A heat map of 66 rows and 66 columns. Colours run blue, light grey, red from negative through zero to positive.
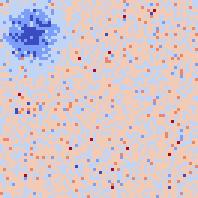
Neither half mirrors the other. The ninth with the lowest average is the top left. A single dip lies in the top left.
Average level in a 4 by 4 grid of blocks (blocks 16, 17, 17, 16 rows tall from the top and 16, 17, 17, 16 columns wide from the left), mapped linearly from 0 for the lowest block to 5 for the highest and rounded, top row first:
0 4 5 5 | 3 5 5 5 | 5 5 5 5 | 5 5 5 5
